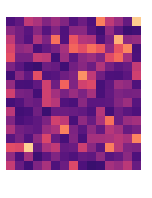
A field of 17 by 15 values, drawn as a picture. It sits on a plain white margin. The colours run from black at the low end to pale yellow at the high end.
Roughest part: top right. Odd rows or columns: none. Calmest part: middle right. Average level on the scale: 40%. Mirror symmetry: none. Histogram: skewed, a long tail of high values.
